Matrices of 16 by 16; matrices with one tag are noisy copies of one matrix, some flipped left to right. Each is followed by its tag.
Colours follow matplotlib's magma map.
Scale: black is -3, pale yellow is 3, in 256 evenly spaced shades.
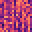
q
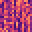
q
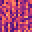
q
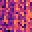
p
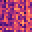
p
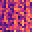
p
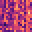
p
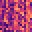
p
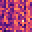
p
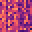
p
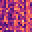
p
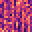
q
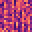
q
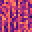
q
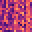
p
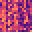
p
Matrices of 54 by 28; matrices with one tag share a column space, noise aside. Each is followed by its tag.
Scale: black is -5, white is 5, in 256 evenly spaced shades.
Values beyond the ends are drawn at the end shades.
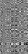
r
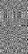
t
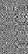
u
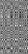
t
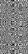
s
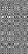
u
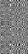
s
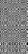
r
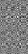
u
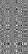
r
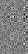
u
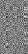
u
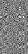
u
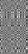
t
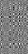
u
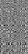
r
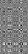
r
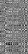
r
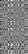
s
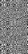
s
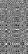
r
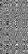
s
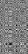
r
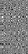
u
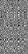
t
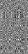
t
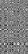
r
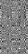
t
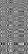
r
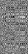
u
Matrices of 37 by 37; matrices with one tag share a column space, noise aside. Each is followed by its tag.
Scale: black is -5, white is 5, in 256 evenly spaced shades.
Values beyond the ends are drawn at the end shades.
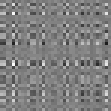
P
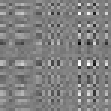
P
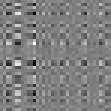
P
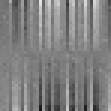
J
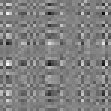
P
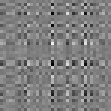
P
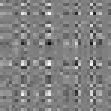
P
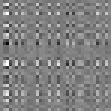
P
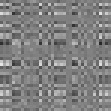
P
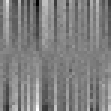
J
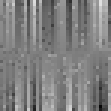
J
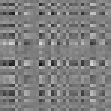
P
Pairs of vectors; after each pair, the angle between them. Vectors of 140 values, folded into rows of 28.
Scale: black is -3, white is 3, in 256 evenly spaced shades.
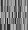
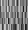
partly opposed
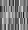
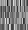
orthogonal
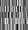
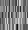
nearly parallel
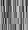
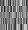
partly aligned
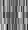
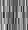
nearly parallel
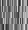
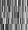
nearly parallel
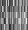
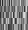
partly aligned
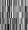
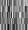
nearly parallel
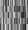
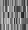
nearly parallel
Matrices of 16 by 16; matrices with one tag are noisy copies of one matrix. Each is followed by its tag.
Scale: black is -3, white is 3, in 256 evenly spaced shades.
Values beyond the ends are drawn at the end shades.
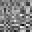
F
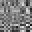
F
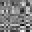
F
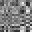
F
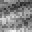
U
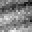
U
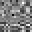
F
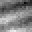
U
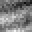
U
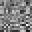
F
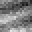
U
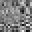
F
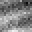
U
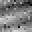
U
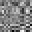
F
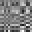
F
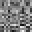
F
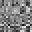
F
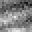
U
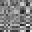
F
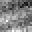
U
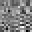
F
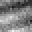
U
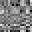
F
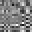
F
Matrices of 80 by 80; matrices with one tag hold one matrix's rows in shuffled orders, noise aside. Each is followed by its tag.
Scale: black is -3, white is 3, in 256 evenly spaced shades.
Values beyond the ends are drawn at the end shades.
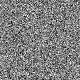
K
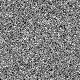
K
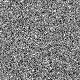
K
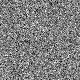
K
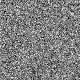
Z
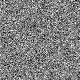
Z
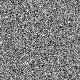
K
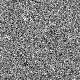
K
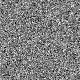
Z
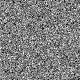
Z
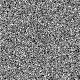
Z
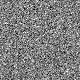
K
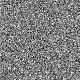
Z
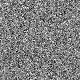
K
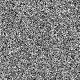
Z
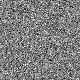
K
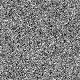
K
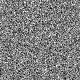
K
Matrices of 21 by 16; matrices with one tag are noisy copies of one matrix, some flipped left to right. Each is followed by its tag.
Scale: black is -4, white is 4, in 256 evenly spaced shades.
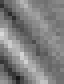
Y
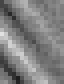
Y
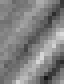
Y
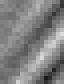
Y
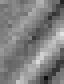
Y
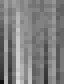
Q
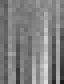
Q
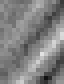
Y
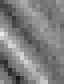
Y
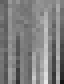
Q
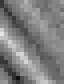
Y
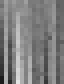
Q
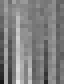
Q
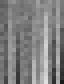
Q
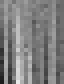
Q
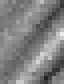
Y
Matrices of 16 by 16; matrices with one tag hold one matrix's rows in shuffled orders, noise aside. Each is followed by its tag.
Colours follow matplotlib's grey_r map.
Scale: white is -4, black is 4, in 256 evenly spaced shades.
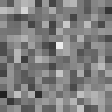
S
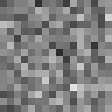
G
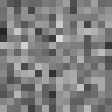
S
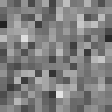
S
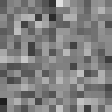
S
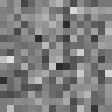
G
